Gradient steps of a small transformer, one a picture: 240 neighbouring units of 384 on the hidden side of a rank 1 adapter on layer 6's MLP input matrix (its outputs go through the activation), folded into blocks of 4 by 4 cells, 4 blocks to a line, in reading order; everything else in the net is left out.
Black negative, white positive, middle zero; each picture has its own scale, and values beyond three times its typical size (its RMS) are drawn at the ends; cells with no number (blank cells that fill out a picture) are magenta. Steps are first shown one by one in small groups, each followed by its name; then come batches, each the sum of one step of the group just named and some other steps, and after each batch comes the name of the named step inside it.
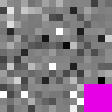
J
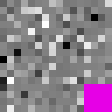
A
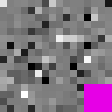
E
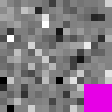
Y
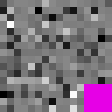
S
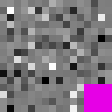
J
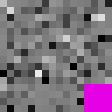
E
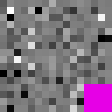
S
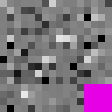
E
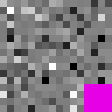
J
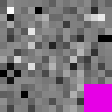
S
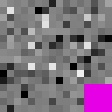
Y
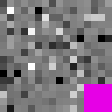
J
